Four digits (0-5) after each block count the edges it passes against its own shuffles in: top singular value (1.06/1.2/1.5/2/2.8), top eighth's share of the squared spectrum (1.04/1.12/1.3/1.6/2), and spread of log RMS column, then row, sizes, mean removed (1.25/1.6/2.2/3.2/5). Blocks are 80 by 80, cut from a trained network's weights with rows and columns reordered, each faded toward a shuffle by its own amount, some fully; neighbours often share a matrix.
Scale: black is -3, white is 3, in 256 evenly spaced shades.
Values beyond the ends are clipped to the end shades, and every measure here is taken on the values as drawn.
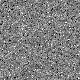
0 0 0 0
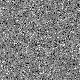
1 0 0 0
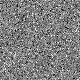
0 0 0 0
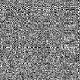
4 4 1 3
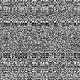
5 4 2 3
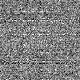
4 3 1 2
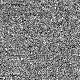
2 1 0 0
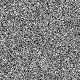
0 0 0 0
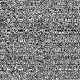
4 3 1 2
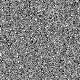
0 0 0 0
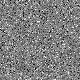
0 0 0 0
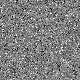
1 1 0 0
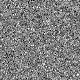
2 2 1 0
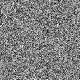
2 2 0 0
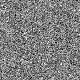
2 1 0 0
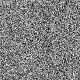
2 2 0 0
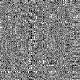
3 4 2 2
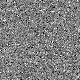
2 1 0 0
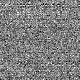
3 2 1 1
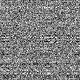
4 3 0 2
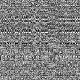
4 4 1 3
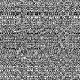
4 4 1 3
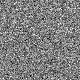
1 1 0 0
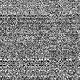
4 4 1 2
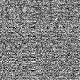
4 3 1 2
